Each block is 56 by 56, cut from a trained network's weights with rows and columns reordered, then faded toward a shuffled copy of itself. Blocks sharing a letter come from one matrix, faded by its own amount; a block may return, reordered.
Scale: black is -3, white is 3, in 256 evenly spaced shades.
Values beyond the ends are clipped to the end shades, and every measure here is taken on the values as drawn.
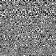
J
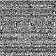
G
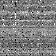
G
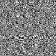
J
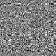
J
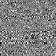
J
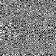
J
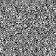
J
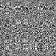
J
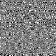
J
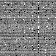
G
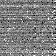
G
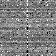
G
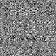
J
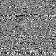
J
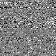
J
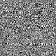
J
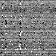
G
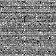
G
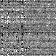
G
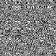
J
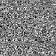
J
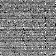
G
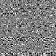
J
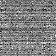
G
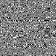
J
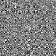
J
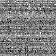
G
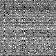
G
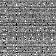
G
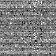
G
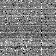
G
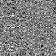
J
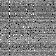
G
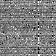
G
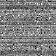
G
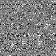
J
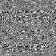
J
